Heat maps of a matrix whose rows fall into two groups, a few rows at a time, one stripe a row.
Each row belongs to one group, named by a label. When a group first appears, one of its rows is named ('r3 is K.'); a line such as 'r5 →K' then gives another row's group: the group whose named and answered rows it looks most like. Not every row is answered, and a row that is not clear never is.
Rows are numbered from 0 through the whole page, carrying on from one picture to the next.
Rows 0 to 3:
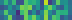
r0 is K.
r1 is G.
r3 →K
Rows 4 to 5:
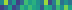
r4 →K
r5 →G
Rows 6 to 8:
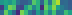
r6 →K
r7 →K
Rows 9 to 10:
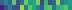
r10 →G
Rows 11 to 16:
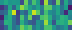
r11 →K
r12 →G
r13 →K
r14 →G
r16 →G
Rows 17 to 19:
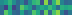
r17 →K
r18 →G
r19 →K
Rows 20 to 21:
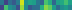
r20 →G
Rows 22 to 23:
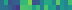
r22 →G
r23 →G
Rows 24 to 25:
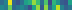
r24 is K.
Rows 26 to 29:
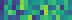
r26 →G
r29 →G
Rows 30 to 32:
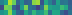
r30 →K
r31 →G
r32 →K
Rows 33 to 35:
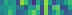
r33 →G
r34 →K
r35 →K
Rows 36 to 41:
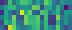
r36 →G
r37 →K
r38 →G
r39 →K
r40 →K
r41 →K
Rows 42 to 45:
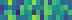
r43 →G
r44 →G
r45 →K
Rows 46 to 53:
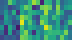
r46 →K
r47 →G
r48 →K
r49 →G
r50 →G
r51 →G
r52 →G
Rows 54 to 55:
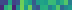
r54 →G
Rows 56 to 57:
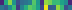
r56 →K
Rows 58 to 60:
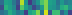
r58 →G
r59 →G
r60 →K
